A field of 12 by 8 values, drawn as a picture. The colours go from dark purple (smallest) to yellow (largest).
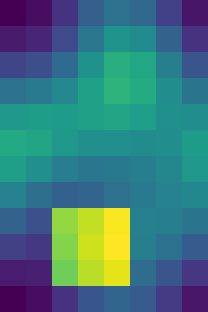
Odd patch: higher, in the bottom middle. Average level on the scale: 40%. Calmest part: middle right. Slope: none.
